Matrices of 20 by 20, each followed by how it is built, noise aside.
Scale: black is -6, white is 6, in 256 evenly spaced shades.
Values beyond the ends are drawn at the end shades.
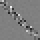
banded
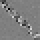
banded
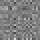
low rank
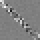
banded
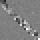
banded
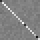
diagonal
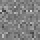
low rank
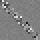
banded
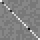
diagonal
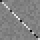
diagonal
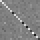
diagonal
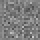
low rank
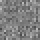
low rank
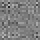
low rank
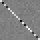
diagonal
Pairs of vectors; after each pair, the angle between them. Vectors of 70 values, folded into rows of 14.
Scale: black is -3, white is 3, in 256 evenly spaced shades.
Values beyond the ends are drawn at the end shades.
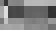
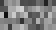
partly opposed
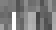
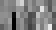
nearly opposite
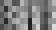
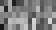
partly aligned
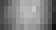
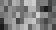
partly aligned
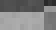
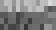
nearly opposite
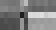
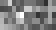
partly opposed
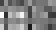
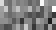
orthogonal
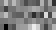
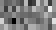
orthogonal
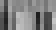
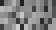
orthogonal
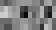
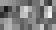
nearly opposite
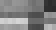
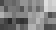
nearly opposite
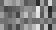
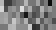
partly opposed
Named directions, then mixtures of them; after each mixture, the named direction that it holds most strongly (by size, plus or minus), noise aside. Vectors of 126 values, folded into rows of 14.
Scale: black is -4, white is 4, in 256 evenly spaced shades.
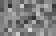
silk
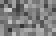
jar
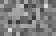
jar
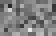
silk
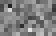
silk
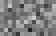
silk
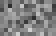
silk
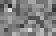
jar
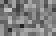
jar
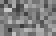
jar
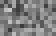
jar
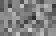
silk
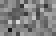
silk
